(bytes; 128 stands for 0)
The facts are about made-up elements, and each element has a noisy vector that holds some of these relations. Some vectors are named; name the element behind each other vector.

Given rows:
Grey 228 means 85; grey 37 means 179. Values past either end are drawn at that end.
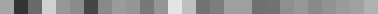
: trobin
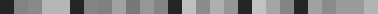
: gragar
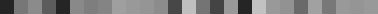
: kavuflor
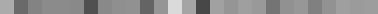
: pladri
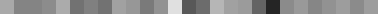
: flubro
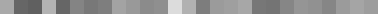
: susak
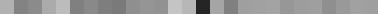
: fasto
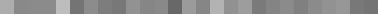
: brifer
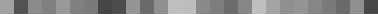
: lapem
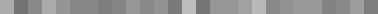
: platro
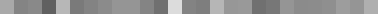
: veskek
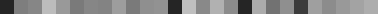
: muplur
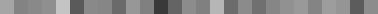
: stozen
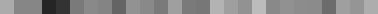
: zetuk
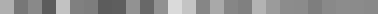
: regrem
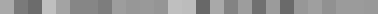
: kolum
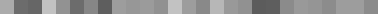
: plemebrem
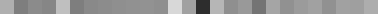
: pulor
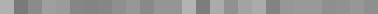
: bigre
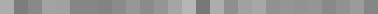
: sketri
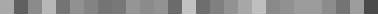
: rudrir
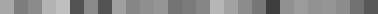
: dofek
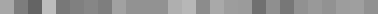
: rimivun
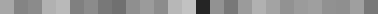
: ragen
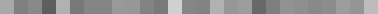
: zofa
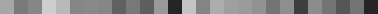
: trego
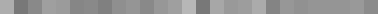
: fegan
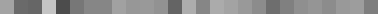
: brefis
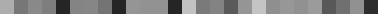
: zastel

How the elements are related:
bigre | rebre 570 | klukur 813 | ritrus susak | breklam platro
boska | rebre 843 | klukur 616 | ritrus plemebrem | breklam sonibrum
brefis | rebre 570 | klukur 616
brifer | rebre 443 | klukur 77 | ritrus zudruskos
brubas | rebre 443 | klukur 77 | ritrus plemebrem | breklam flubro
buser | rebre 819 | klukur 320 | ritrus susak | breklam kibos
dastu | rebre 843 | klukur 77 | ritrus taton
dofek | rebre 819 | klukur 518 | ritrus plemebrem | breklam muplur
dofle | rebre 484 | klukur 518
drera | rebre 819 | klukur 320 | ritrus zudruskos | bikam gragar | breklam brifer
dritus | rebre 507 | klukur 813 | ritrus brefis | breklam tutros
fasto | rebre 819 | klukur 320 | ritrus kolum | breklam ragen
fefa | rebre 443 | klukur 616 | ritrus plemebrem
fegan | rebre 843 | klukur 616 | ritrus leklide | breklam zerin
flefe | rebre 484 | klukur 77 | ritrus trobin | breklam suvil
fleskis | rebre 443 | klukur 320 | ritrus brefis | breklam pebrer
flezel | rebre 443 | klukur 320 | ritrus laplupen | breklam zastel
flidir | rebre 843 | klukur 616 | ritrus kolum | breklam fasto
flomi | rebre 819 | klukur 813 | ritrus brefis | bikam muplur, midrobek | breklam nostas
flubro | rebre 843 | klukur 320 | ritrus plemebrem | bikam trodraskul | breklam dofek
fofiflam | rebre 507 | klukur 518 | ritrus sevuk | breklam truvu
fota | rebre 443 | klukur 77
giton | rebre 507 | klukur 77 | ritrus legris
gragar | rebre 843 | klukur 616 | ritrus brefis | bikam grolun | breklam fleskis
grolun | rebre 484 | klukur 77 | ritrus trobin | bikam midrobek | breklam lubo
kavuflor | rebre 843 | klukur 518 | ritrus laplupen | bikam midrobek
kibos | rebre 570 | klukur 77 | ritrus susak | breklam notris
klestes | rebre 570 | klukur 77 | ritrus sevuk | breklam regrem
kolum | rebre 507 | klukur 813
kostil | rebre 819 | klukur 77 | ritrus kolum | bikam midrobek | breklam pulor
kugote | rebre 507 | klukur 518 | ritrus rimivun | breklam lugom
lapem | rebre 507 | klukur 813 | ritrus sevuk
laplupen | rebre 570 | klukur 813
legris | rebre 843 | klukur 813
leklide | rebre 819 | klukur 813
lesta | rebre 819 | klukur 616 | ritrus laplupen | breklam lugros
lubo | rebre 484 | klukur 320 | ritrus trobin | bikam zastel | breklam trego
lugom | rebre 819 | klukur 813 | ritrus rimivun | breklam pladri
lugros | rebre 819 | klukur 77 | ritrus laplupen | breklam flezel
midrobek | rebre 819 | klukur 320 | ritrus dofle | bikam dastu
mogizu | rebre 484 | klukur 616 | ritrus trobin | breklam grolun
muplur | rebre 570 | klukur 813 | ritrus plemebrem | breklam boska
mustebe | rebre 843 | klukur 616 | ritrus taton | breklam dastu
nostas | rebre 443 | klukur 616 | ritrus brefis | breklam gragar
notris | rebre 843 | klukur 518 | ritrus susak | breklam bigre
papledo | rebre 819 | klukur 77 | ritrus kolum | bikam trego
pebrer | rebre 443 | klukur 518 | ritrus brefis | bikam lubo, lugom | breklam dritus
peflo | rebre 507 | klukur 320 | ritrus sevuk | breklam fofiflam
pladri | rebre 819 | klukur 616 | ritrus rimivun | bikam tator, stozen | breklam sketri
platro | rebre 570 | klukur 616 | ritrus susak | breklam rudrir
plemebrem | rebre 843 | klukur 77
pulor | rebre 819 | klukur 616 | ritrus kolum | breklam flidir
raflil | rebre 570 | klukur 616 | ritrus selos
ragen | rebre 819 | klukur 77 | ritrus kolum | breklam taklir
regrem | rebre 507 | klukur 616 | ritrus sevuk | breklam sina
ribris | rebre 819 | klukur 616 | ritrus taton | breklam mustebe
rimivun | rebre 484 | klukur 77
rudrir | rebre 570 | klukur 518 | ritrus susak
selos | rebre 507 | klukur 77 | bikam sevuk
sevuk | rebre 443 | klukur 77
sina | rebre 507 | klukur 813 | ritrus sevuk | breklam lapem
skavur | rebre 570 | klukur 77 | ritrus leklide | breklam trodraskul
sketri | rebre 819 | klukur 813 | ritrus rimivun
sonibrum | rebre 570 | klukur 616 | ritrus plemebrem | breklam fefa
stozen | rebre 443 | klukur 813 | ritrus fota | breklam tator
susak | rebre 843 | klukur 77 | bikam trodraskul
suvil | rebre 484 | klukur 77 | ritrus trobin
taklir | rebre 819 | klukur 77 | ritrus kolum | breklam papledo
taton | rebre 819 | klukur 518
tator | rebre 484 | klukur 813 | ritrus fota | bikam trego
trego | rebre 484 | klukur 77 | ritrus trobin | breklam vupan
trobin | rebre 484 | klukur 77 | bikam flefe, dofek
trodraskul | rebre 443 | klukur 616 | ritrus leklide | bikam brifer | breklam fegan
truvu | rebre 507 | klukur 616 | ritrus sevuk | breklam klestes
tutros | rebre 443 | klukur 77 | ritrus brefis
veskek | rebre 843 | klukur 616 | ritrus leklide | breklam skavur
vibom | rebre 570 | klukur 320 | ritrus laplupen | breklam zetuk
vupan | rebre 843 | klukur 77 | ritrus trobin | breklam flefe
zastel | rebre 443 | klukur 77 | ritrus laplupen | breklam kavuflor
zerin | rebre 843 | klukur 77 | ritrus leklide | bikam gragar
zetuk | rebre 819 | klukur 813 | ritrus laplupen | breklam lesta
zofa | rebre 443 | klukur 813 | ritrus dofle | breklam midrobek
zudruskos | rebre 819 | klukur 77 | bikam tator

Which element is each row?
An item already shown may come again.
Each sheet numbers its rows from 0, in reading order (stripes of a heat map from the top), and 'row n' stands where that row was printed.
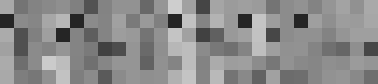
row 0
pladri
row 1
gragar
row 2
pebrer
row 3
lapem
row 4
lubo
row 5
sevuk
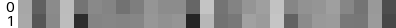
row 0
rudrir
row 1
dritus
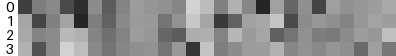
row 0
flomi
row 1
pebrer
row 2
mogizu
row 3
vupan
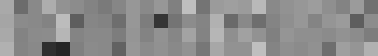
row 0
platro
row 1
stozen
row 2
trodraskul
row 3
lesta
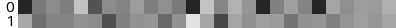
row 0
midrobek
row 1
pladri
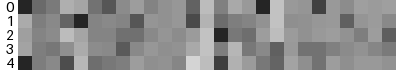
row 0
zerin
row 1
flezel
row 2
taklir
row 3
sevuk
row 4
kostil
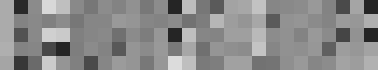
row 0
suvil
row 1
nostas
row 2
flefe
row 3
lugros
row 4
trobin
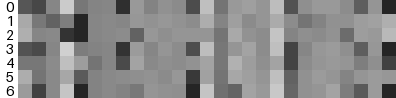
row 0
fefa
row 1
laplupen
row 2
lesta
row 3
fefa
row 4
boska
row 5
fleskis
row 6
tutros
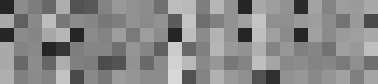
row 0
drera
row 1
rudrir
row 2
gragar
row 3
vibom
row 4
sina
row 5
brubas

